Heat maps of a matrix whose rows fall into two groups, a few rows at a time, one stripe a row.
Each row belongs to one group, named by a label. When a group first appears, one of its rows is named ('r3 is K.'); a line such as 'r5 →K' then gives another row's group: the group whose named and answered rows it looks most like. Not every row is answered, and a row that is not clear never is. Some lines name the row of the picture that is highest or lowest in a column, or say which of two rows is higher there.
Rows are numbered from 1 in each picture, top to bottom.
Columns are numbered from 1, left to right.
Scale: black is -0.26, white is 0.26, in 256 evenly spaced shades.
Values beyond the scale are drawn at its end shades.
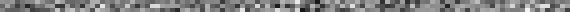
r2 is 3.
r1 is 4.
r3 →4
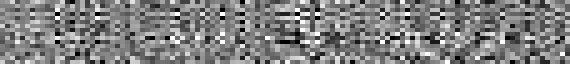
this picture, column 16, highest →10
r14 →3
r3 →4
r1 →4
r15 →4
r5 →4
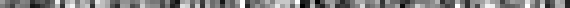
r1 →4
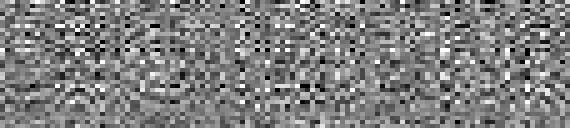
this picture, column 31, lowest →7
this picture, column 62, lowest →22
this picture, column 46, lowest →32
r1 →4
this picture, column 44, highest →7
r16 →3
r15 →3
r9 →3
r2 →4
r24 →4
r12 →3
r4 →3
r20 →3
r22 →4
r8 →3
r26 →4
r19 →3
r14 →3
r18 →4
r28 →3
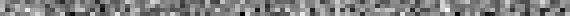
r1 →3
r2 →3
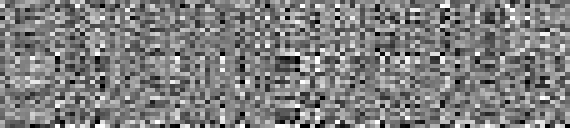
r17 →4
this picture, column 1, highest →2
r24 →4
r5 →3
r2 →3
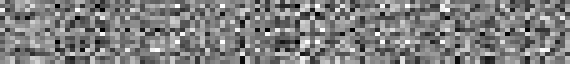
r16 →4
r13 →3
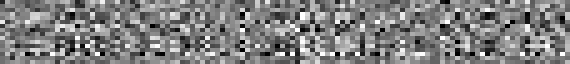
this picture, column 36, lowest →8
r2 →3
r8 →4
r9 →3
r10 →3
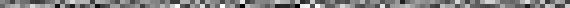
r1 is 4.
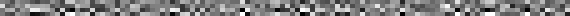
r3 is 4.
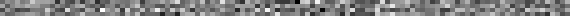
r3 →3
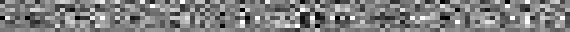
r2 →3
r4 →4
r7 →4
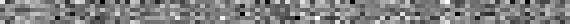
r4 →4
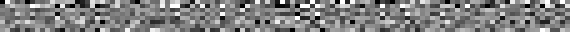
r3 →4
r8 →3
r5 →4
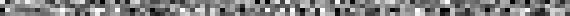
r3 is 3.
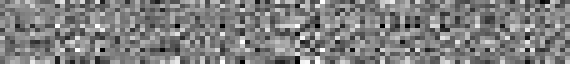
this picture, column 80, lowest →7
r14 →4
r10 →3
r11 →4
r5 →4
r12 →4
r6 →4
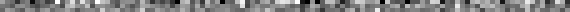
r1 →4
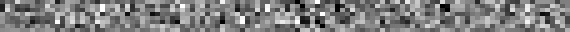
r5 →4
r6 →4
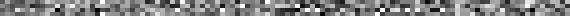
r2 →4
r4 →3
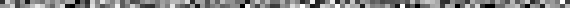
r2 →4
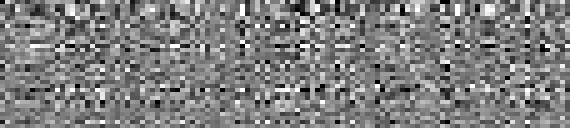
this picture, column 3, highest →12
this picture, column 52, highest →7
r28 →4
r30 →3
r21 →3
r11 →4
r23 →4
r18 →3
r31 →3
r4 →4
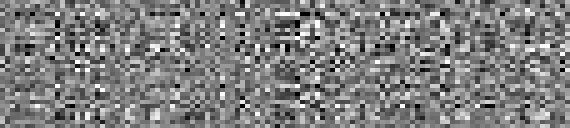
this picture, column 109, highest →12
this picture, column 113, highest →14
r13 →3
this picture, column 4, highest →24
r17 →3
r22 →4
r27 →4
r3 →3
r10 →4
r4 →4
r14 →3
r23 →3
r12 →3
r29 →3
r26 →4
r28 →3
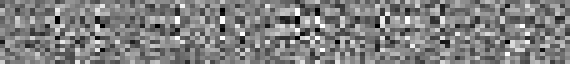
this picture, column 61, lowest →9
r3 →4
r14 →3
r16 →3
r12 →3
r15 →4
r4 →4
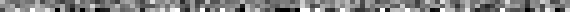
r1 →3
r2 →4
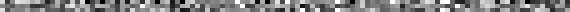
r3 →3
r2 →4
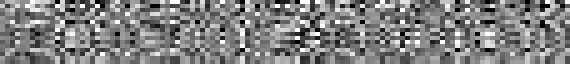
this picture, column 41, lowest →8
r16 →4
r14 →3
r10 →4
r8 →4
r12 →4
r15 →4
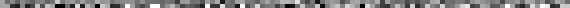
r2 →3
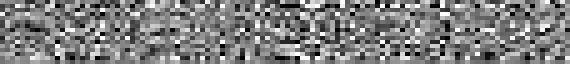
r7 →3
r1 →3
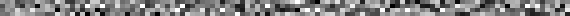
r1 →4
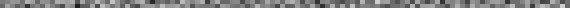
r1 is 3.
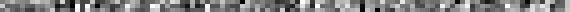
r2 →3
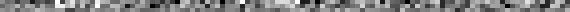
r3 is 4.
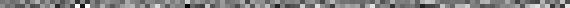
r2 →3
